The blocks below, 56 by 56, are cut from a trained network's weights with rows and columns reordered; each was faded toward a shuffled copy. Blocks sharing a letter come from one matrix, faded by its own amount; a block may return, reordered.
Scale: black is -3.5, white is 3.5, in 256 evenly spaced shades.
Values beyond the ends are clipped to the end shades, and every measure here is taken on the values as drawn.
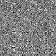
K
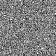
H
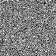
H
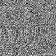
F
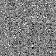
K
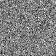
H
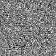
K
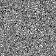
H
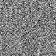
F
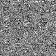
H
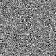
K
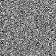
F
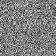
K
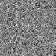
F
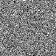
H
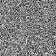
F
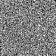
H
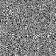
K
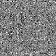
K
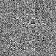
F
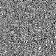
K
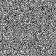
K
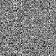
F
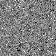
H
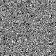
K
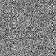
F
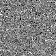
H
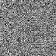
F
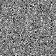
K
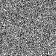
H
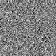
F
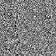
F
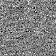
K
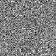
F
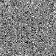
K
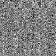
F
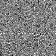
H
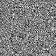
H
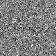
H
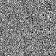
F
